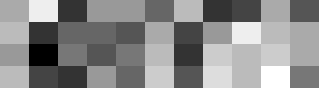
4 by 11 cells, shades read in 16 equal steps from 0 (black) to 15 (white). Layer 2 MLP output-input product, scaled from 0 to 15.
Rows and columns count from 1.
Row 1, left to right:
10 14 3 9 9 6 11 3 4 10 5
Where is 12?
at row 3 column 8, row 3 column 10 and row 4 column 6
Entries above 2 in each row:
11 11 10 11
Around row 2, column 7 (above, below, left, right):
11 3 10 9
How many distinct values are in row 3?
8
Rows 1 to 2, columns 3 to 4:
3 9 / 6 6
